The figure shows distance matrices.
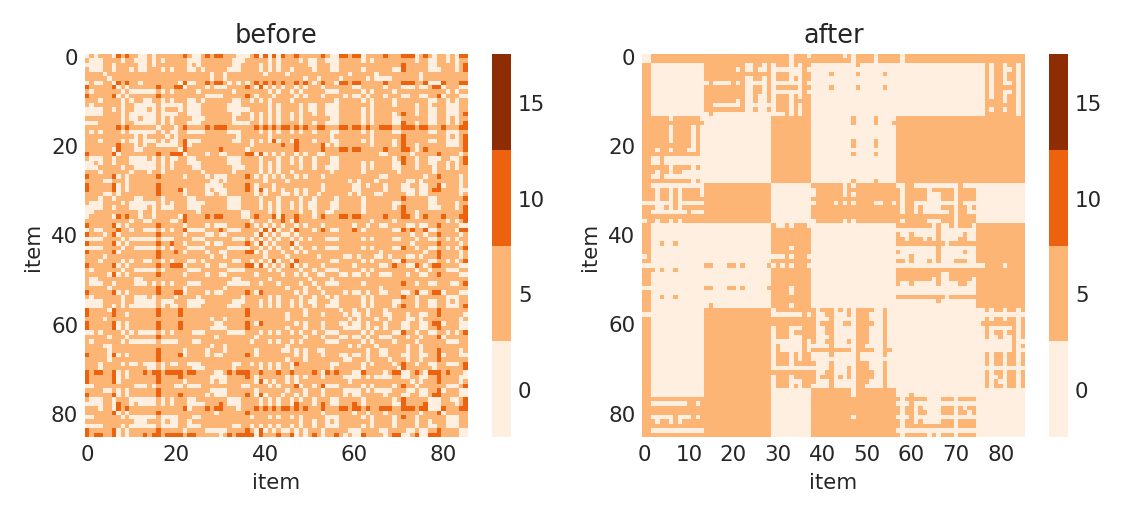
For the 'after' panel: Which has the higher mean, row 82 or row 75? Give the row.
82
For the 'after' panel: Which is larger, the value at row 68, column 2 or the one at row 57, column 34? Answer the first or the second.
the second
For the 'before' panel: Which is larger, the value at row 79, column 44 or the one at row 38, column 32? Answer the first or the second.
the first
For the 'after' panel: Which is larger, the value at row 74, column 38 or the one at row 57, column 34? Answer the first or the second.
the second
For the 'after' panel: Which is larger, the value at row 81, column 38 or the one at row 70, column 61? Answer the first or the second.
the first
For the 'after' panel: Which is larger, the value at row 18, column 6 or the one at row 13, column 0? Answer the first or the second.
the second
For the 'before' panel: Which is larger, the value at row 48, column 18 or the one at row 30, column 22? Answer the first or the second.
the first
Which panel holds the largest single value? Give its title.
before
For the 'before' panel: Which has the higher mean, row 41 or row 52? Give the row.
52
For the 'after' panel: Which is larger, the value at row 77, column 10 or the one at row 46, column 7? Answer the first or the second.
the first
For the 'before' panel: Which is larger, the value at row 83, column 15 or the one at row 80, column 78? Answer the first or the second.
the second
